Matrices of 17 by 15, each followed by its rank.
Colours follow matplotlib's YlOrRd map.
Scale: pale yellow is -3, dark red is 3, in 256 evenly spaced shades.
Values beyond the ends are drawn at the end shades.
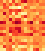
three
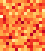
full rank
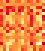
three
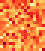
full rank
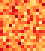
full rank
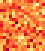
full rank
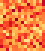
full rank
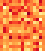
three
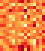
three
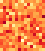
full rank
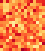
full rank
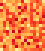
full rank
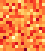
full rank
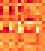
three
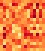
three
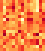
three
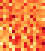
three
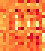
three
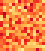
full rank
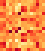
three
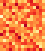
full rank
